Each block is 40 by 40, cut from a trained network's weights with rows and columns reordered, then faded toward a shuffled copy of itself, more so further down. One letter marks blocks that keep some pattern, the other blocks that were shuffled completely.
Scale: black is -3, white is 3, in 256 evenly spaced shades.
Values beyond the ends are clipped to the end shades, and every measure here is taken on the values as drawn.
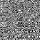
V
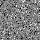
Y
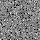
Y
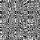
V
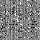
V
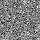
Y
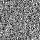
Y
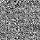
V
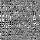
V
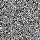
Y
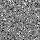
Y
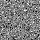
Y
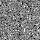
Y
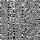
V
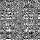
V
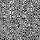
V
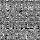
V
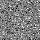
Y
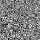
V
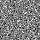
Y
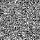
V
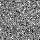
Y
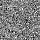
Y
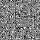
V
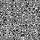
V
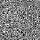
V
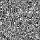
V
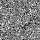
Y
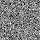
Y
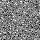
Y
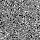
Y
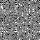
V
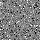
Y
